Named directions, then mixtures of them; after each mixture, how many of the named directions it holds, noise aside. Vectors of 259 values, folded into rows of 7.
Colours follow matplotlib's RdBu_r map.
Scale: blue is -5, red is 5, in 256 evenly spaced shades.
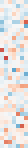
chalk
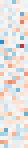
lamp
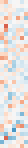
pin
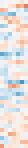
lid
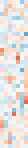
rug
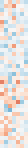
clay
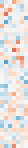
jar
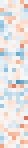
two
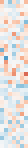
two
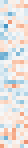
two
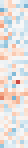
two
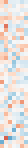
one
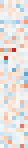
three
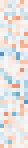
two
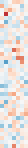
one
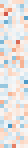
one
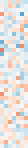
three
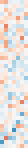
one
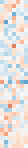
three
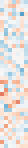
two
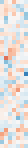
three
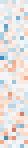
one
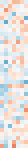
two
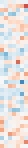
two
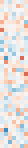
two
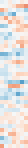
one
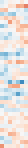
one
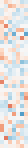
three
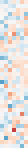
two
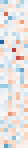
three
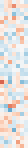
three
